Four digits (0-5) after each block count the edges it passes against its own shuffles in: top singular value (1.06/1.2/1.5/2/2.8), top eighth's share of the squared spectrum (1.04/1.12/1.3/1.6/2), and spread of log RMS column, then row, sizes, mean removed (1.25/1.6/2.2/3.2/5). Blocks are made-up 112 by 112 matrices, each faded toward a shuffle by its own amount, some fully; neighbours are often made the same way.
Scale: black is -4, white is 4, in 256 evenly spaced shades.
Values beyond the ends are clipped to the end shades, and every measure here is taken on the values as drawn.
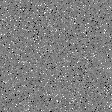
0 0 0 0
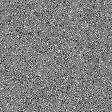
1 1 0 0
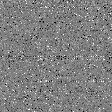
3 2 0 2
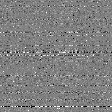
4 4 0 3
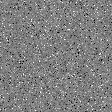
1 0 0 0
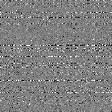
4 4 1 4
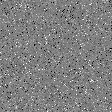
0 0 0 0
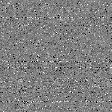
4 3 0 2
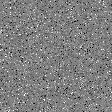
0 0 0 0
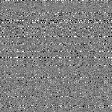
4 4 1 4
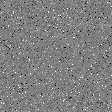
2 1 0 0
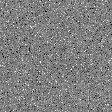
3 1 0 0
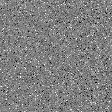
3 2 1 0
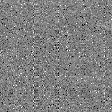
4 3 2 1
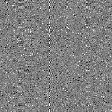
5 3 2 2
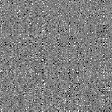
4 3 2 2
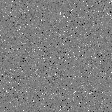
0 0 0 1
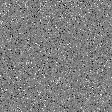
0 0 0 0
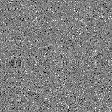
4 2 1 1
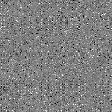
4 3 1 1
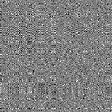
5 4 3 3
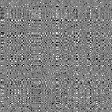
5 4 3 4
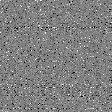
4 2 1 2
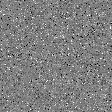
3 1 0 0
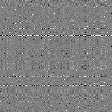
5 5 2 3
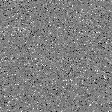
3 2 0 1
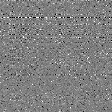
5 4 1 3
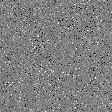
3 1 0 1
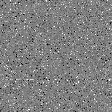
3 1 0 0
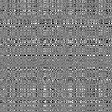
5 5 3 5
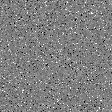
3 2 0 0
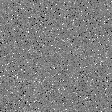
2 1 0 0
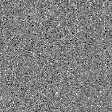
3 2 2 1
